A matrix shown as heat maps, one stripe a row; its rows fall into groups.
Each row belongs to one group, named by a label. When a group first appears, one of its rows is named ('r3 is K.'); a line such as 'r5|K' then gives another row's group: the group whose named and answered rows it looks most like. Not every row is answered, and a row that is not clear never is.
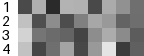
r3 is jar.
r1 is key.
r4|jar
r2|jar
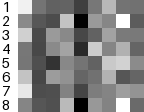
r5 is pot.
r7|jar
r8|pot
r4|pot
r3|jar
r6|jar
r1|jar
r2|pot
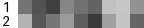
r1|pot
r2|pot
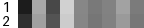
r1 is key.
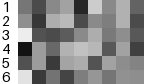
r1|pot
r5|key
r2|pot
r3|jar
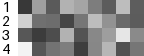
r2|jar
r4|jar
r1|key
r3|pot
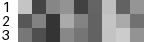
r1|jar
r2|key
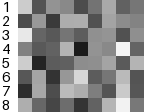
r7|key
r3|jar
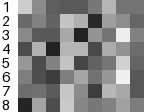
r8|key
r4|key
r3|pot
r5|pot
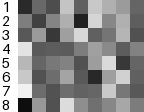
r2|pot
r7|jar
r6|pot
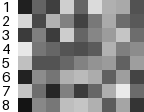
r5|jar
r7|pot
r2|jar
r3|key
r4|jar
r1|key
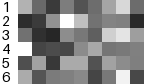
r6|pot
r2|key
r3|pot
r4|jar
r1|pot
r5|key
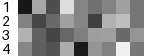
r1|key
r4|pot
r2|pot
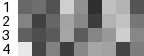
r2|pot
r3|pot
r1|key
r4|jar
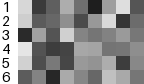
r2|jar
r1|pot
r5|jar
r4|jar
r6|key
